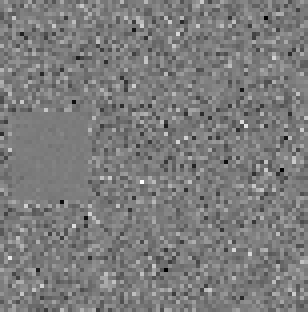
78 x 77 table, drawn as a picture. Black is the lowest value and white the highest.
The texture is fine-grained noise. In the middle left lies a patch that is calmer than the rest. No regular stripes run through it. The middle left is the calmest part.
